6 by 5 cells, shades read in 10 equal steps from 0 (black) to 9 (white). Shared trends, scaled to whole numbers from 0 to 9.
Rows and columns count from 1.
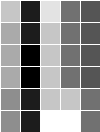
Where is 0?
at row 3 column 2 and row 4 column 2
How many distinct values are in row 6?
4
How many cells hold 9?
2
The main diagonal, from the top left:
7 1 7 4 4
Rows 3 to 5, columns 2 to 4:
0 7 4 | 0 7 4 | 1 7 7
